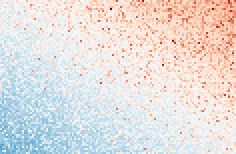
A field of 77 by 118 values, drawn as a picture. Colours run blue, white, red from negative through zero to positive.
The top right is the ninth with the highest average. Values rise toward the top right. No single row or column stands out from its neighbours. Fine speckle covers the field.
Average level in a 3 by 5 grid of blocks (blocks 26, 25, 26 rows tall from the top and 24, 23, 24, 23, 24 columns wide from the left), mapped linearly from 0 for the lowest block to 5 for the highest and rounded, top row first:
23445
12334
01123
